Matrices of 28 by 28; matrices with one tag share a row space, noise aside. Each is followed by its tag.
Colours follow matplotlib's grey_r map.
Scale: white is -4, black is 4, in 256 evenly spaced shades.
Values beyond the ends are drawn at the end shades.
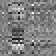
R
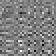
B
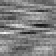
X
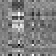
R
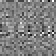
B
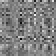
B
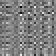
B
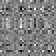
B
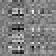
R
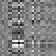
R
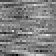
X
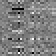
R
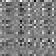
B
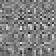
B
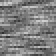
X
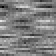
X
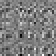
B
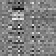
R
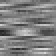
X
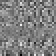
B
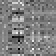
R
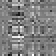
R
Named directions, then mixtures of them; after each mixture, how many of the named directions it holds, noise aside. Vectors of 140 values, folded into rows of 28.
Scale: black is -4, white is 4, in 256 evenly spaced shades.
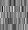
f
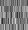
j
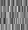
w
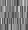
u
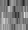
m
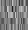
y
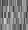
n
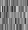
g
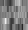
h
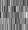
two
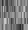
three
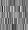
two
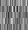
two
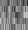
three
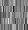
two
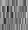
three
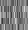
one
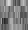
three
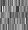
one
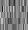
one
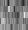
one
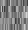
two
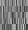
three
